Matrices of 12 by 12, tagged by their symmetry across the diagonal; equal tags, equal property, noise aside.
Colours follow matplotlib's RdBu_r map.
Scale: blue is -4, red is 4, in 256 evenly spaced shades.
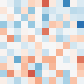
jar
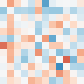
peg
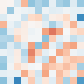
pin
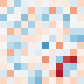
pin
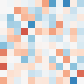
peg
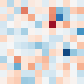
jar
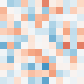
peg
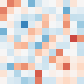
pin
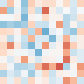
pin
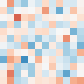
jar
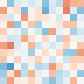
peg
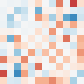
pin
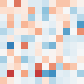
jar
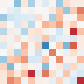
pin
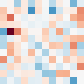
jar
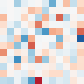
peg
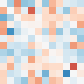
peg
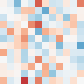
jar
